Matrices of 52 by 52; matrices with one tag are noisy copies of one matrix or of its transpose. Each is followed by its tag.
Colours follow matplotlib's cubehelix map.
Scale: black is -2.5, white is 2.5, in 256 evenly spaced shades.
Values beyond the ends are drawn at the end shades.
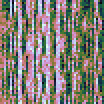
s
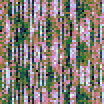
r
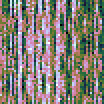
s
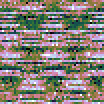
r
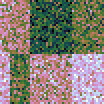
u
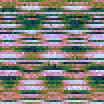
r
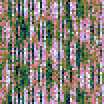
r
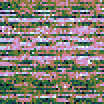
s
